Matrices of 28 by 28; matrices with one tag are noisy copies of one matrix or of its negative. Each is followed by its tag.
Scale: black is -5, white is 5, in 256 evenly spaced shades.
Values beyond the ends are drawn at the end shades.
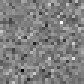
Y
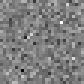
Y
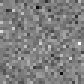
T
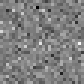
T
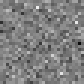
T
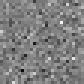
Y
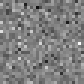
T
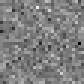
T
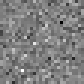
Y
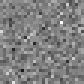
Y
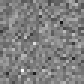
Y
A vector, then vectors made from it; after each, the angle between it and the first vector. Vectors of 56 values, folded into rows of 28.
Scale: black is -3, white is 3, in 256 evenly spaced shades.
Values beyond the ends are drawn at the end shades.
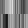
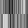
nearly opposite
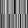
orthogonal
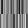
orthogonal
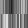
nearly opposite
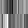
nearly opposite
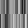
partly aligned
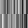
orthogonal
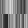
nearly parallel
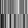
orthogonal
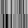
partly aligned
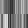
nearly opposite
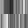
nearly opposite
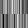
partly aligned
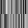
partly aligned
